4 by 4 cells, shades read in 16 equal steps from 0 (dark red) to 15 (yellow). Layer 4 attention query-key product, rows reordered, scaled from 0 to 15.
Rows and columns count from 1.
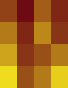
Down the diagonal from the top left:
4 2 5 14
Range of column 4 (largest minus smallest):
12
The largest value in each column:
15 5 9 14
